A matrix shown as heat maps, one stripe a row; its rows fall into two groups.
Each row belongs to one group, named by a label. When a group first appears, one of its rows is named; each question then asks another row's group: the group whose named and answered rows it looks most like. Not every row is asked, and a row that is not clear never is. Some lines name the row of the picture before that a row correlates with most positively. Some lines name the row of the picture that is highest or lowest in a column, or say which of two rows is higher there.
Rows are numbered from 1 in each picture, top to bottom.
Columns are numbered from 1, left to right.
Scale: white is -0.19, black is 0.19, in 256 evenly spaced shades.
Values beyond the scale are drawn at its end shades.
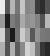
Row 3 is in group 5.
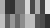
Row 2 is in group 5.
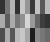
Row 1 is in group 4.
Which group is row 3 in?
4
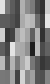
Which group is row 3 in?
5
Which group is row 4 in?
4
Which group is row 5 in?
5
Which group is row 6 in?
5
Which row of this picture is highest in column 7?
4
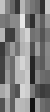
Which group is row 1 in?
5
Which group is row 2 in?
4
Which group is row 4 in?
4
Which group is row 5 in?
4
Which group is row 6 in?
4
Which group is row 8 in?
4
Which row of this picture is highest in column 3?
3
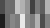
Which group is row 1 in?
4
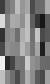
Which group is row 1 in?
4
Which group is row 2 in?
5
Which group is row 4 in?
4
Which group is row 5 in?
5
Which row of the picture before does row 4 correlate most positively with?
2
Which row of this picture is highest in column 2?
5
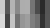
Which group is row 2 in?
5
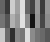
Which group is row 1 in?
4
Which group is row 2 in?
4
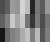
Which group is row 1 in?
4
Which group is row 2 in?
4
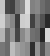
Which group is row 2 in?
5
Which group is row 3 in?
5
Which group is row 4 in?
4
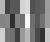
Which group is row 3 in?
5
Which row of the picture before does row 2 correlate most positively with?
1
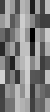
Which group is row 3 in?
4
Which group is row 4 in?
4
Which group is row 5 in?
5
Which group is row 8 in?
4
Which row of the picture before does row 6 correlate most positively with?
3
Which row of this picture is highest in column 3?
5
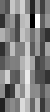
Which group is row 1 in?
4
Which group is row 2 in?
4
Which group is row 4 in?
4
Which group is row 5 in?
5
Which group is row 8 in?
4
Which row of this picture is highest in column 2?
7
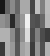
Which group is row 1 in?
4
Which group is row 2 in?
5
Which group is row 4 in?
4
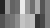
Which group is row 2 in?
5
